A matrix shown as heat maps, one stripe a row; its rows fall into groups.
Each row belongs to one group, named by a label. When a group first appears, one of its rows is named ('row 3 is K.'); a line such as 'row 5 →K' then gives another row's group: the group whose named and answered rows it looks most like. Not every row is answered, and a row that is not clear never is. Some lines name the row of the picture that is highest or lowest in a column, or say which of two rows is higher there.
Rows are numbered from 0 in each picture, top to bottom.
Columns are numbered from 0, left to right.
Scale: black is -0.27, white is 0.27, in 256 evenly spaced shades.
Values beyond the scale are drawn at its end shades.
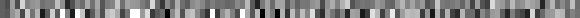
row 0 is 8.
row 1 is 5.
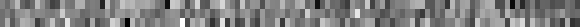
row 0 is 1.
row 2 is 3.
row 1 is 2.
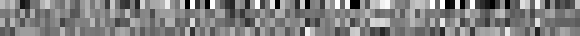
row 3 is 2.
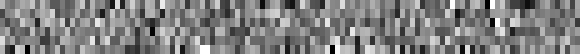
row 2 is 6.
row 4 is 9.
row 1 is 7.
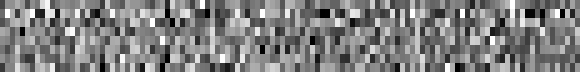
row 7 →7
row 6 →1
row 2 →8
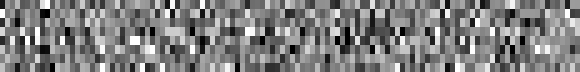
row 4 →5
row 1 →9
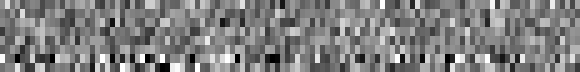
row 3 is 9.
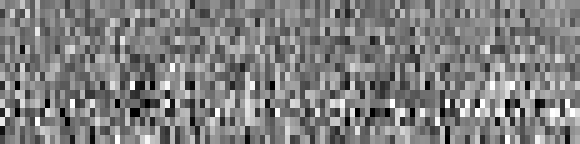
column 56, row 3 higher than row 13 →No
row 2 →3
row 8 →3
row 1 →5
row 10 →2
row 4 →1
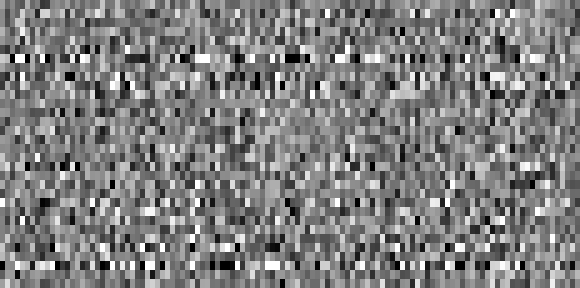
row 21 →7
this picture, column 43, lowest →26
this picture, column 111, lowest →10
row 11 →9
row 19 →2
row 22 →9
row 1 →6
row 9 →3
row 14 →7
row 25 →1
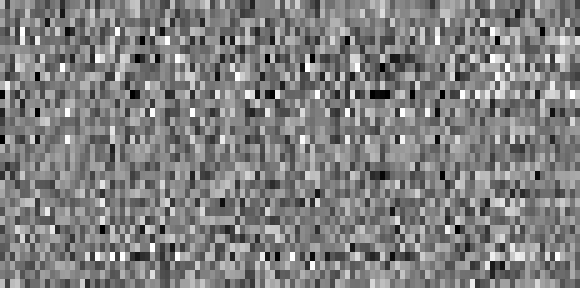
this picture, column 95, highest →10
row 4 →3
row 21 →1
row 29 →1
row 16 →1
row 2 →9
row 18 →6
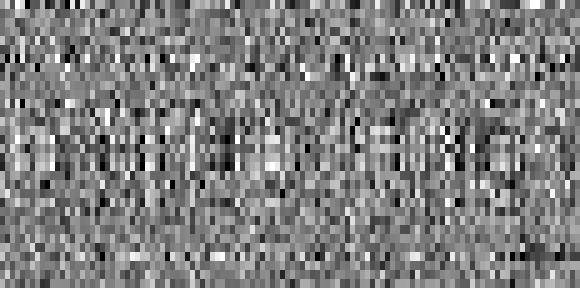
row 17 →7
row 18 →7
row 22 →7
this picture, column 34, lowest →20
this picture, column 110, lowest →7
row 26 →5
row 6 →8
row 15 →7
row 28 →1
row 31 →9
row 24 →2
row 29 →2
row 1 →7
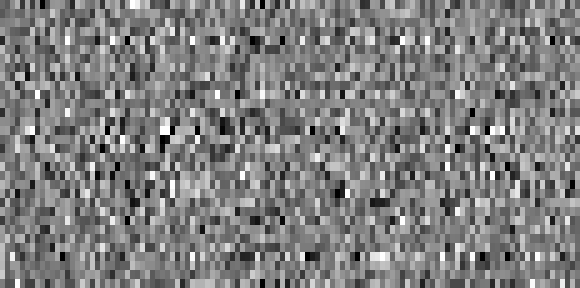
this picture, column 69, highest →21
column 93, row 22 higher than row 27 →Yes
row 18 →9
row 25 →9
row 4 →3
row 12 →3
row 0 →5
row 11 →9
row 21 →8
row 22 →2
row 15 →1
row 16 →7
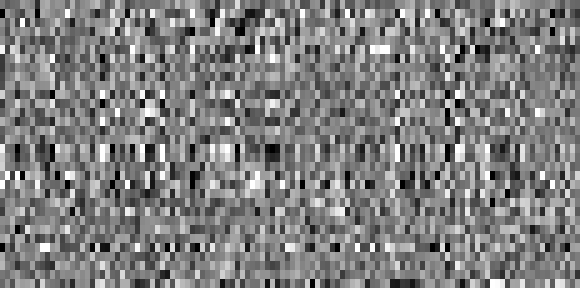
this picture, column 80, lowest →20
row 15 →5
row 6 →7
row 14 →7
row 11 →7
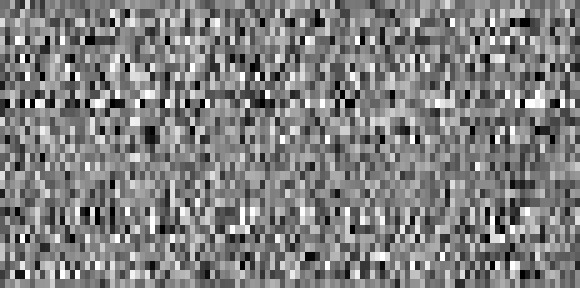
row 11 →5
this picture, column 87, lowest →12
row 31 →7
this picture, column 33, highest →11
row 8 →5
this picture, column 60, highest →23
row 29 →6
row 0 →5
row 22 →1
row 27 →9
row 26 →8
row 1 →3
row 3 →6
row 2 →1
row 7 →3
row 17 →5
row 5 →9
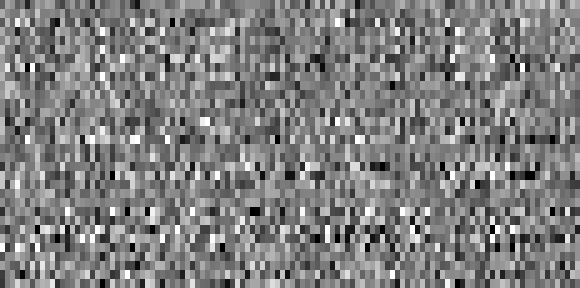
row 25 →6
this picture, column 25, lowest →23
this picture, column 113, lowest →30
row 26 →1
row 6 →1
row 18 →2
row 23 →3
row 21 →7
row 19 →1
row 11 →8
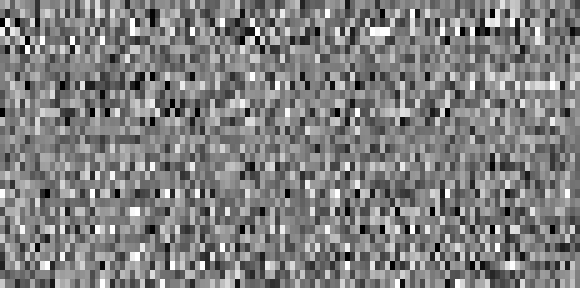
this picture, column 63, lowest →3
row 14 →2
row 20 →2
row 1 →6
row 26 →9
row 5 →5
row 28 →5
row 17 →6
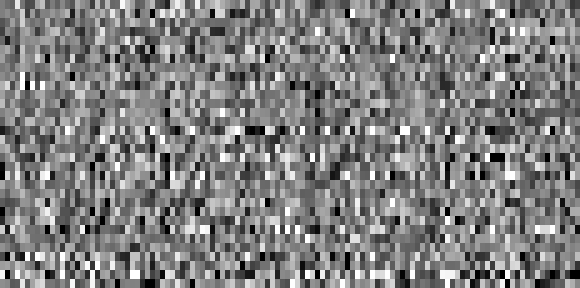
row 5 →3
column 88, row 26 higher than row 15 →No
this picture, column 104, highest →3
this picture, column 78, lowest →19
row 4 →6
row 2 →8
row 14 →3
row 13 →5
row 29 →6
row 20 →1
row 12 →1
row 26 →2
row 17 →1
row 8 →8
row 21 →6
